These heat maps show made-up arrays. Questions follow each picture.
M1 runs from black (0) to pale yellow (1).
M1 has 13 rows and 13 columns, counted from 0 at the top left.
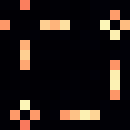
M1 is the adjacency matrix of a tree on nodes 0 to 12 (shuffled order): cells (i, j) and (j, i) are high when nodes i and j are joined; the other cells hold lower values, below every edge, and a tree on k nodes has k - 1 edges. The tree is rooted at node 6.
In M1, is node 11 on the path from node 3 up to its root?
yes
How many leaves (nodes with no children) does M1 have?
10
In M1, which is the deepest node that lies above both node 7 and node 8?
11
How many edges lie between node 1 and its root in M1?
2
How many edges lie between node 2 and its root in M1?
1
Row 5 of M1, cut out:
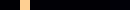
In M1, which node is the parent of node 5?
2
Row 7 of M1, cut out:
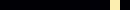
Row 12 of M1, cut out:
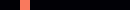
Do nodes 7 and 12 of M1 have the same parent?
no
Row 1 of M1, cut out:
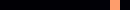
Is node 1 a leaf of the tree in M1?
yes
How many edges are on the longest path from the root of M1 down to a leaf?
2
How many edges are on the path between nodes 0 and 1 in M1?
4
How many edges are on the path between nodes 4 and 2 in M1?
1
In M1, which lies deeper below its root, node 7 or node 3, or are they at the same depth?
the same depth
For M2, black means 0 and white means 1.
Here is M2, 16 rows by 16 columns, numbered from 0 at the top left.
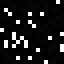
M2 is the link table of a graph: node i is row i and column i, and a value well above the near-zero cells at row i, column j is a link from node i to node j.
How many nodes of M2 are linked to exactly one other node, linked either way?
0
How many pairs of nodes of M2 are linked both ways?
2
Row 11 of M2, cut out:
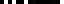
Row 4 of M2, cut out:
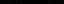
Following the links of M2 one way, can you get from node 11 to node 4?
yes
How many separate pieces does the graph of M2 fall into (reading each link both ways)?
2
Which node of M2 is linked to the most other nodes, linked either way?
node 3
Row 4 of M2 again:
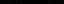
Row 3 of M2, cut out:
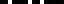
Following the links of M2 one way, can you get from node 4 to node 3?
no
